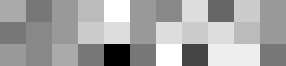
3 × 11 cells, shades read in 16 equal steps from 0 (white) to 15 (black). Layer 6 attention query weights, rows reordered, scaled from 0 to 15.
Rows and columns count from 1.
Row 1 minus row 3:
-1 1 1 -4 -15 -2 7 -9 8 2 -2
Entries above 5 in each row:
6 5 7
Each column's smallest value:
5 7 5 3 0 6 0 2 1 1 6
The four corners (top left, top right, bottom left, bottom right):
5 6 6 8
